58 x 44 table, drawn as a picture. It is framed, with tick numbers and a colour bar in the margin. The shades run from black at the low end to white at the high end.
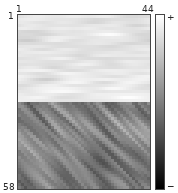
The table splits into 2 rows of 1 panel. Panel 1,1: very high, streaked across, faint in contrast. Panel 2,1: middling, slanting down to the right.
